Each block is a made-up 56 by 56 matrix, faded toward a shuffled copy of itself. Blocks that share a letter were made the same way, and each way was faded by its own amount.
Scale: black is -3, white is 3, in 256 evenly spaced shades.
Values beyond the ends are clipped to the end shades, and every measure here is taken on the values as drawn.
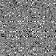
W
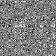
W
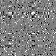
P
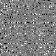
W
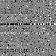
P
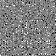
W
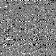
W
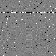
P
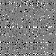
P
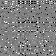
P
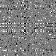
P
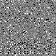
W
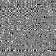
P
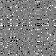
P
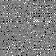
P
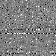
W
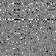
W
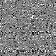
W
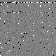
P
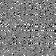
W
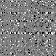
P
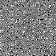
W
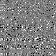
W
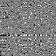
P
